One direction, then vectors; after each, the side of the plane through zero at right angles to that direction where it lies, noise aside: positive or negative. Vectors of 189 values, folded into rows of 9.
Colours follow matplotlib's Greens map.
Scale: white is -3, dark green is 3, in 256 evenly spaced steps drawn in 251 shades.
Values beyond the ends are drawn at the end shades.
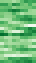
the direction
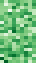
negative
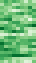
negative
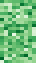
negative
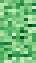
negative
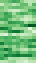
negative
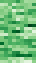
negative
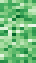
positive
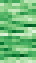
negative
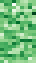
negative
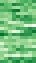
positive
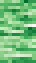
positive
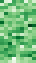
negative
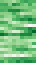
positive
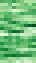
negative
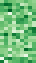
positive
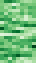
negative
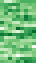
positive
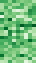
negative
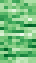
negative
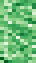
positive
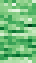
negative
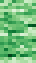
negative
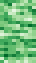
negative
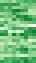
positive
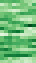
negative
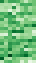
negative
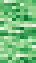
positive
